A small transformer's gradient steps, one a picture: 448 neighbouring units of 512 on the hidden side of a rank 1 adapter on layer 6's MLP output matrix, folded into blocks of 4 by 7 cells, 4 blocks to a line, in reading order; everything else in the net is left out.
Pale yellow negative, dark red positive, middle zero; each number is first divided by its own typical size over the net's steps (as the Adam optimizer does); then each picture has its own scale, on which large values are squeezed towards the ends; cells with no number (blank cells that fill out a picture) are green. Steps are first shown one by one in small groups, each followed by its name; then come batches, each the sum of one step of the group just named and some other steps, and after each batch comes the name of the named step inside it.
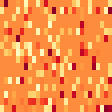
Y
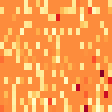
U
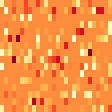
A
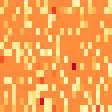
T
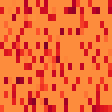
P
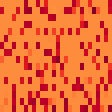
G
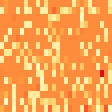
U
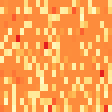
U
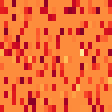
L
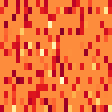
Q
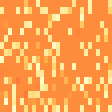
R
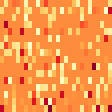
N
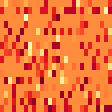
N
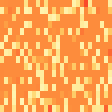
R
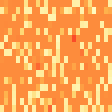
N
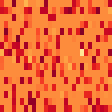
L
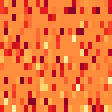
L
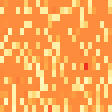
R
